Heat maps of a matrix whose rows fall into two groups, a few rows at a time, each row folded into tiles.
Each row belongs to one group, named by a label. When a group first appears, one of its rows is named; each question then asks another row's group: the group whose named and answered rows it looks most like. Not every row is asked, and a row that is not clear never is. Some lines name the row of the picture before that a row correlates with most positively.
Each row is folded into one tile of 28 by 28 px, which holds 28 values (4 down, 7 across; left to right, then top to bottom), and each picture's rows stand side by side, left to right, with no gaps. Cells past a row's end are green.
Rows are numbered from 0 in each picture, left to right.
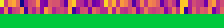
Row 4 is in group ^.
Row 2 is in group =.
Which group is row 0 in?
^
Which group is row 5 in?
^
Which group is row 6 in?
=
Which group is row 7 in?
=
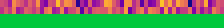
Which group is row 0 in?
=
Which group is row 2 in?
^
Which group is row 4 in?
=
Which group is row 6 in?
^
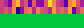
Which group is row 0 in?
=
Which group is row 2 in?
=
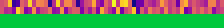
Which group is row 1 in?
^
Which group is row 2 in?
^
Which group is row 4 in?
^
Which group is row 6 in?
=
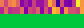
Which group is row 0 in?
^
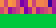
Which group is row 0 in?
^
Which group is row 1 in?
^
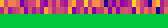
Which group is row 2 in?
=
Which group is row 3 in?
^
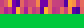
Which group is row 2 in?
=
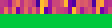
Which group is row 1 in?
=
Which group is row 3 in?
=
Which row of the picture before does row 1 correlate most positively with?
2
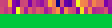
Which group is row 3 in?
^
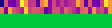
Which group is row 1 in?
=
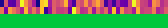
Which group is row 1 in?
=
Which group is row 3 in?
^
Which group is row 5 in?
=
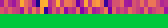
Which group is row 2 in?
^
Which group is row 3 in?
^
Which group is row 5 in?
^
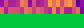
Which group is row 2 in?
^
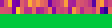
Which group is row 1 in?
^
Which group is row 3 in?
=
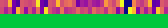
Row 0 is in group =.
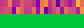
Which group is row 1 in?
=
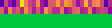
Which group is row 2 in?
^
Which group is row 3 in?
^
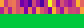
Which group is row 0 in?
^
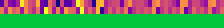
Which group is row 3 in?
=
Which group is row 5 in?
=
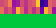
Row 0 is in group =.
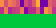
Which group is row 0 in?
^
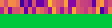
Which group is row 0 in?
^
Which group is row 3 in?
=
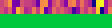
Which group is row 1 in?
=
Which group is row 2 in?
=
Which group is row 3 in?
=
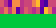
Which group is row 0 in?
=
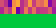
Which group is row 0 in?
=
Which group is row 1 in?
^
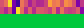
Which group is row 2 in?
^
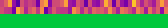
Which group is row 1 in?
=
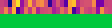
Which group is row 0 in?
=
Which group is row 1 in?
^
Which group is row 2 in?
=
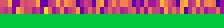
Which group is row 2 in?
^
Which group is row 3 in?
=
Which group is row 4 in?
^
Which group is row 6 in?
=
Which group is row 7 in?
^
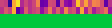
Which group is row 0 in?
=
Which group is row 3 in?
^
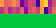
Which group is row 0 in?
^
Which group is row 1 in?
=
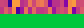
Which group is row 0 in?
=
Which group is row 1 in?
^
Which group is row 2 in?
=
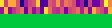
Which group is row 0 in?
^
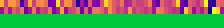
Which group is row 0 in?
^
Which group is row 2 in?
^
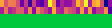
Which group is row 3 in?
^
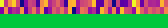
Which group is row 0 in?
^
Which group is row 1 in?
=
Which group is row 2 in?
=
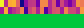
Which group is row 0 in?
^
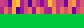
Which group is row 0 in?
=
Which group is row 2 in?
=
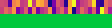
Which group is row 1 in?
^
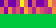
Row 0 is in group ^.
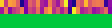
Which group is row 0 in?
^
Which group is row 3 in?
^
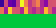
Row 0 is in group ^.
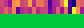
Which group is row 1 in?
^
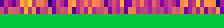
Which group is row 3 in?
^
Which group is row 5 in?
^
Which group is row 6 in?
=
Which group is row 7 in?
^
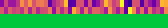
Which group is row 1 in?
^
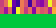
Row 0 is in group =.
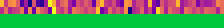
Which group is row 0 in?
^
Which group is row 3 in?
=
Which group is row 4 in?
=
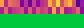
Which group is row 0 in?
^
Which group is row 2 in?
^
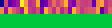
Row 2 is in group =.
